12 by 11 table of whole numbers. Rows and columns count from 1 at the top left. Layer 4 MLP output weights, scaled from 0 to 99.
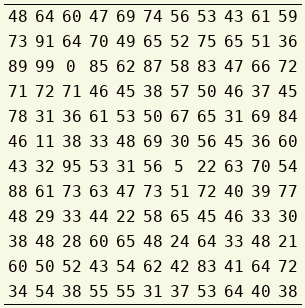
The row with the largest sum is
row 3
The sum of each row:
634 691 748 578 625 472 524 684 453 477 623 499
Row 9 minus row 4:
-23 -43 -38 -2 -23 20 8 -5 0 -4 -15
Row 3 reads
89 99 0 85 62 87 58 83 47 66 72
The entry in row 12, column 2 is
54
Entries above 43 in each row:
10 10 10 9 8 6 6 9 6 6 8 5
